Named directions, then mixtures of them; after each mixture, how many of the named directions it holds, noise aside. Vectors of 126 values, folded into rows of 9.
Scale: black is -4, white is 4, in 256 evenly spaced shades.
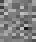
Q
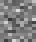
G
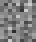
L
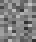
two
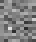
three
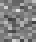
one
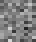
two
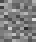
two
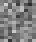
one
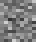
one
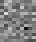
one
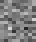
three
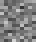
two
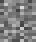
three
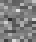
one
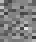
one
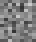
one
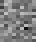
one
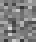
two
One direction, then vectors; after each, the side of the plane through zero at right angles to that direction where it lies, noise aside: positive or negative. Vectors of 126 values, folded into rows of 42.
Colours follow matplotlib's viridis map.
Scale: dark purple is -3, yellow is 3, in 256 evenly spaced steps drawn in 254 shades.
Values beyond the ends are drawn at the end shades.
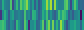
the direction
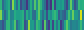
negative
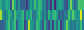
negative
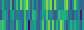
positive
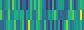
negative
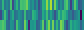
positive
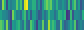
positive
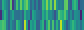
positive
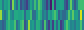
negative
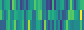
negative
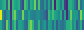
negative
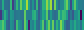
positive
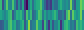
negative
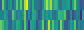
positive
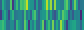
positive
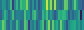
positive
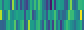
negative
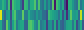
negative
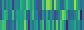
positive
